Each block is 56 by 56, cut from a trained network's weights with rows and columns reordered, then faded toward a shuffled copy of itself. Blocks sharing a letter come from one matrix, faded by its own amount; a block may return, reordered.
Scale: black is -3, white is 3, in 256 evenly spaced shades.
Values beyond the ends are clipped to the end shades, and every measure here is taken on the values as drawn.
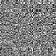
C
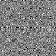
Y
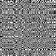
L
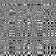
L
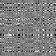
L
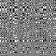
L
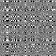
L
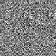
Y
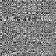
C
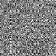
C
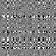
L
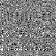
Y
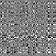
L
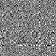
Y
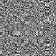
C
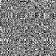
C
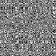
C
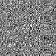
Y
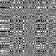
L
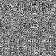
Y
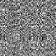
C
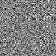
Y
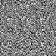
Y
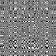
L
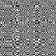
L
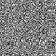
Y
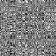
C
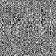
C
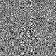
Y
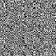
C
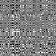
L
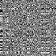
C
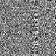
C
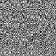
C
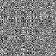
C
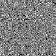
Y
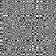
L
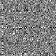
Y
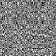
C
